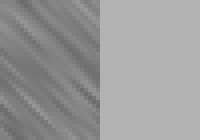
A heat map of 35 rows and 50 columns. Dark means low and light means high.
It is made of 1 by 2 panels. Panel 1,1: middling, slanting down to the right, faint in contrast. Panel 1,2: high, flat.
